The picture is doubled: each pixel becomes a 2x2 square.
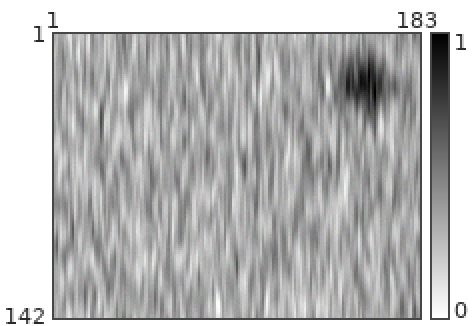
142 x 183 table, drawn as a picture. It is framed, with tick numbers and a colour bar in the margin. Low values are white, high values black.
The top right is the ninth with the highest average. Streaks run downward. Neither half mirrors the other. One bump rises in the top right.
